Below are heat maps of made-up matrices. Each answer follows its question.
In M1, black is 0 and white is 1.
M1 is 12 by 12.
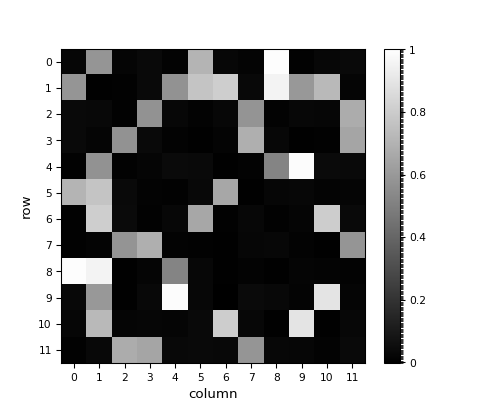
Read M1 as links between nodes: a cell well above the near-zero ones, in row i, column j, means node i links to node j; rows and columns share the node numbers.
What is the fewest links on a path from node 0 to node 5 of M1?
1
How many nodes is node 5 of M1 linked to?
3
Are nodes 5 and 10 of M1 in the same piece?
yes
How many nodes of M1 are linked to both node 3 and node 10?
0
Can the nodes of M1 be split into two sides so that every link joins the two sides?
no
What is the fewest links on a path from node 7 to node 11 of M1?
1
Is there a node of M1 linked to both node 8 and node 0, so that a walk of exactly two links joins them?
yes
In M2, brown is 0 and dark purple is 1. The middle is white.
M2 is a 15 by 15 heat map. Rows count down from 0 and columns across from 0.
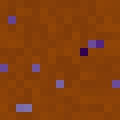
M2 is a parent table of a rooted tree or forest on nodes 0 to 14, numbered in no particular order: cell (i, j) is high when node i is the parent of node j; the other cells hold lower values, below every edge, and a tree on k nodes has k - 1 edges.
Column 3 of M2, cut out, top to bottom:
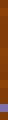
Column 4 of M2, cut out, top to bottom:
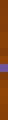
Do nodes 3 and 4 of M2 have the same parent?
no
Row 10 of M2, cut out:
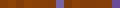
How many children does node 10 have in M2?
2
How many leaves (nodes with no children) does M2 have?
9
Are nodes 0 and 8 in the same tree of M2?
yes
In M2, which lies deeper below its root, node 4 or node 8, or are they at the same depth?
node 4
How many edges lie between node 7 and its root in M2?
2
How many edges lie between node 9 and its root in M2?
0
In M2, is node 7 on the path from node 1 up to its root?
no
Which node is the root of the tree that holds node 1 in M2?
13
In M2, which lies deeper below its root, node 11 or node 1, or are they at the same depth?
node 1
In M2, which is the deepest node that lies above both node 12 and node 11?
5
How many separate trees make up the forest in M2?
5
